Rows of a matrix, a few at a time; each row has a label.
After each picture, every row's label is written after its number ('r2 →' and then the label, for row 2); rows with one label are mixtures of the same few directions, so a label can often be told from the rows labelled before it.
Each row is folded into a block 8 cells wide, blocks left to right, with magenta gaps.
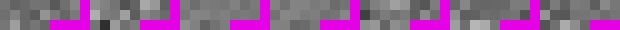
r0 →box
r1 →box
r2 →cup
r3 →cup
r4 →box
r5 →cup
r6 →cup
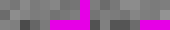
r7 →cup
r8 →cup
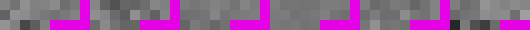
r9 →cup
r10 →box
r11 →cup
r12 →box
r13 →box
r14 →cup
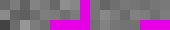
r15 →cup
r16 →box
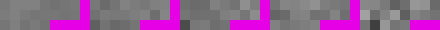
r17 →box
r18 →cup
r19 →cup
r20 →box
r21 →box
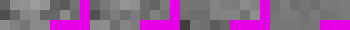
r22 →box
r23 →box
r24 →cup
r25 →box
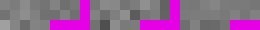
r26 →cup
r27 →box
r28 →cup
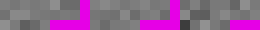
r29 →cup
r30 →box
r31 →cup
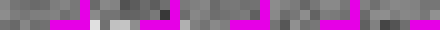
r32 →box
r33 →cup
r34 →cup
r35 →box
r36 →cup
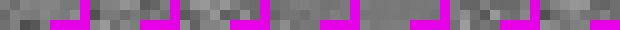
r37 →cup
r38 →box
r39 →box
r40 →box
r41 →cup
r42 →box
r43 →box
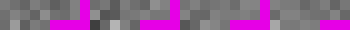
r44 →box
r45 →cup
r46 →cup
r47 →cup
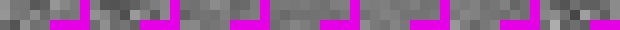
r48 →box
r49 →box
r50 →box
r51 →cup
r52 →cup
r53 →cup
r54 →box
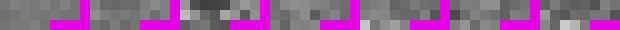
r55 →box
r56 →box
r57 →box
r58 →box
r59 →cup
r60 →box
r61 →cup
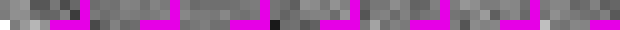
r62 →cup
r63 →cup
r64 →box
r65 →cup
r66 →box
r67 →box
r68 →cup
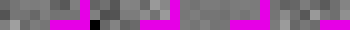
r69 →box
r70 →cup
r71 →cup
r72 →box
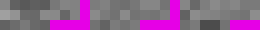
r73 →box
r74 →box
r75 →cup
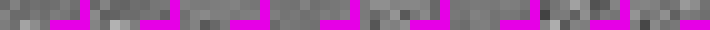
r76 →cup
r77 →cup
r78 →cup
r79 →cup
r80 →box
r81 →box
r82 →box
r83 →box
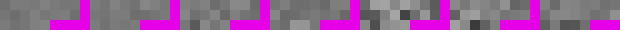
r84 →box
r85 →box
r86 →box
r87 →cup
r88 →box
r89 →cup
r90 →cup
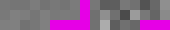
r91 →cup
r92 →box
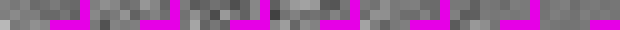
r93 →cup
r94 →box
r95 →box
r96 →box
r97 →cup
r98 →cup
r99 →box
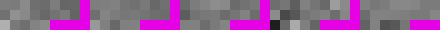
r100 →cup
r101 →cup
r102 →box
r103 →cup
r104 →cup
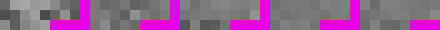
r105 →box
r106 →box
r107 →cup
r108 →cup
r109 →cup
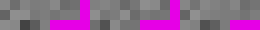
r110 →cup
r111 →box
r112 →cup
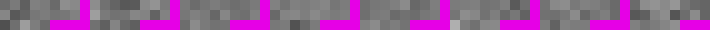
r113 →cup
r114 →box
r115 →box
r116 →cup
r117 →box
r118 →cup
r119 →box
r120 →box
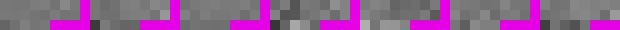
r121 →cup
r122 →cup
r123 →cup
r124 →cup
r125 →cup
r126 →box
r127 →cup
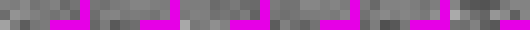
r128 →cup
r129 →cup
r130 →cup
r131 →cup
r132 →cup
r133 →box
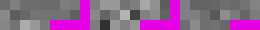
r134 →cup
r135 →box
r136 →box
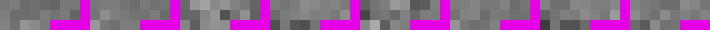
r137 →cup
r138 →cup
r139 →box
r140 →cup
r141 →box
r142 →cup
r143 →cup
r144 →box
